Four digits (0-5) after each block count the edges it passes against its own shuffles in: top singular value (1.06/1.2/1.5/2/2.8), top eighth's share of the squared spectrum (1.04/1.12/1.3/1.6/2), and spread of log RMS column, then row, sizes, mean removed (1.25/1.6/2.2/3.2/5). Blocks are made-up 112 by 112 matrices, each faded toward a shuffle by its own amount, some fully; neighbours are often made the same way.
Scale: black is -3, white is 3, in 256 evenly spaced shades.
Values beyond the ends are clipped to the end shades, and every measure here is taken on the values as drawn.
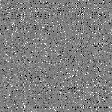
4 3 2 2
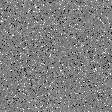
0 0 0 0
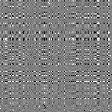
5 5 4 4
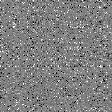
4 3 2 2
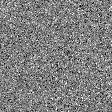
0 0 0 0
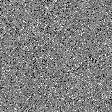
2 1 0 0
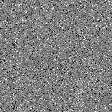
3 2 0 1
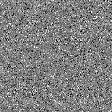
3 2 0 1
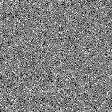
3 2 1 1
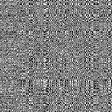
5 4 4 3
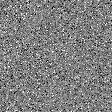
2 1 0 0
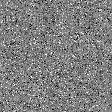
3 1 0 0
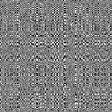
5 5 4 4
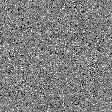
3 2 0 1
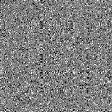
4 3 2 2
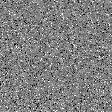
3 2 0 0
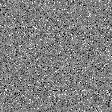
1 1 0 2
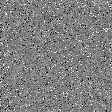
0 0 0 0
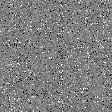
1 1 1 0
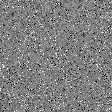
0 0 0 0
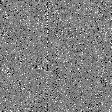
2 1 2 0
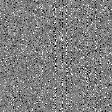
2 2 3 0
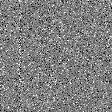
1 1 2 0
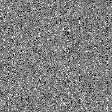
1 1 3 0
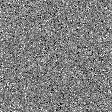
0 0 0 0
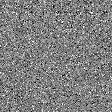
0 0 0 1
